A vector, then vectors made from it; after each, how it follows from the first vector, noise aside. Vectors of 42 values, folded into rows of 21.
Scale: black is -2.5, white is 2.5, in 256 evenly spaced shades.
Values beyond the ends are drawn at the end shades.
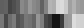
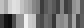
wrapped around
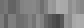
shrunk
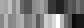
negated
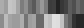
negated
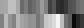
negated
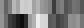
wrapped around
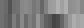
shrunk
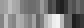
negated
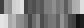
wrapped around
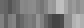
shrunk
